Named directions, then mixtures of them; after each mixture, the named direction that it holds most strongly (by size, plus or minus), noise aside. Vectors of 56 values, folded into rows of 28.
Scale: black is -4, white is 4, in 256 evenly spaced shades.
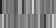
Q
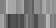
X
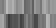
X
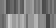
X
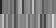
Q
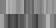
X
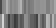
X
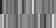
Q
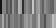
Q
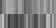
X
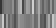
Q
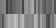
X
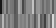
Q
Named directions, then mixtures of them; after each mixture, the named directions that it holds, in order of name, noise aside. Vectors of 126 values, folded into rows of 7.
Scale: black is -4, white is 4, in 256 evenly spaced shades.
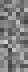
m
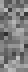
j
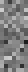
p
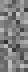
m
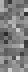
j, p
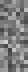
m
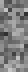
j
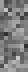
j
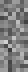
m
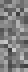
m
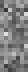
j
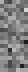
m, p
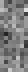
j, p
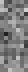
j, p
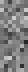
p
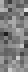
j, p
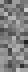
m, p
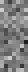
p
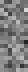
m, p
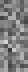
m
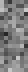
j, p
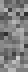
j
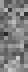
j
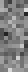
j, p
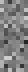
p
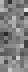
j, p
